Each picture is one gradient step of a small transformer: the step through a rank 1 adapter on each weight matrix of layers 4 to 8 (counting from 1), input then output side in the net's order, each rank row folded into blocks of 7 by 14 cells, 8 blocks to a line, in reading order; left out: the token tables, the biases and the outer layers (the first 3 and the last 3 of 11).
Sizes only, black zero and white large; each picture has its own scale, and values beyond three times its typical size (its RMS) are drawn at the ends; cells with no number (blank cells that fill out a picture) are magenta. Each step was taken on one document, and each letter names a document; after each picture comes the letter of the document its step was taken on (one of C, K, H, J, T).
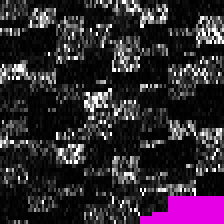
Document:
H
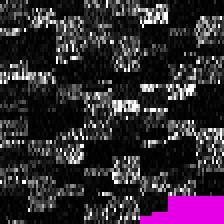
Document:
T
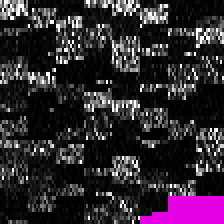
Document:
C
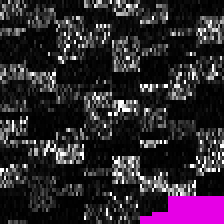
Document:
T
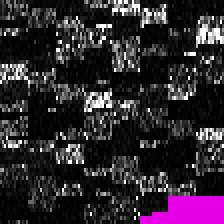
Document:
H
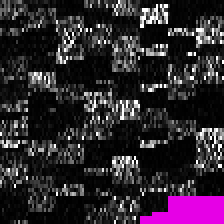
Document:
C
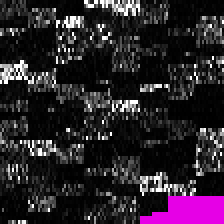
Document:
C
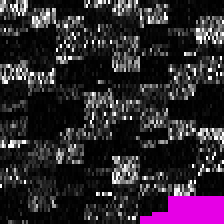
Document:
T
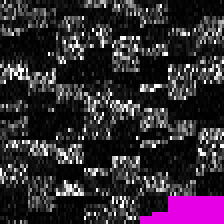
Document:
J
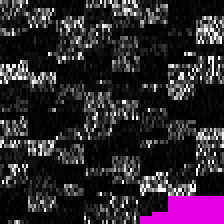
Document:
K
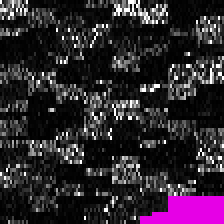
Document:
J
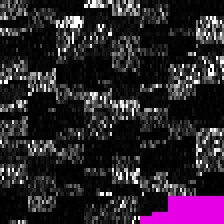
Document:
C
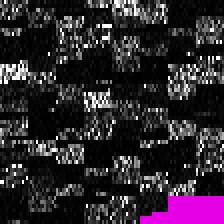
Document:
K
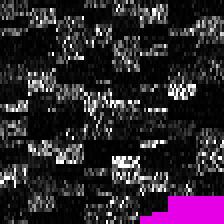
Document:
J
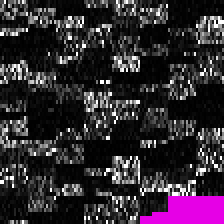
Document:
J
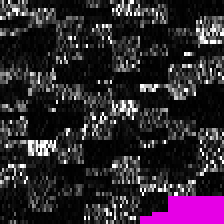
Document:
J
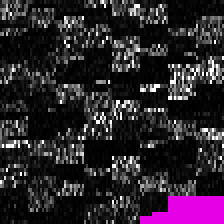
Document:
J
